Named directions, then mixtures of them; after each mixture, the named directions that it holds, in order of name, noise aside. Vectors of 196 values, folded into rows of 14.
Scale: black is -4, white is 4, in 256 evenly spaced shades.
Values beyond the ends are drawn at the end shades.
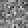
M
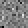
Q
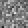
M, Q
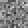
M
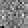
M, Q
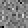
Q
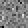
Q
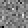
Q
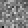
M, Q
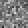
M, Q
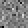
Q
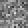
M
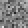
M, Q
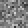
M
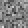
M, Q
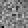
M, Q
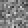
M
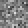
M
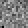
M, Q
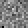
M, Q
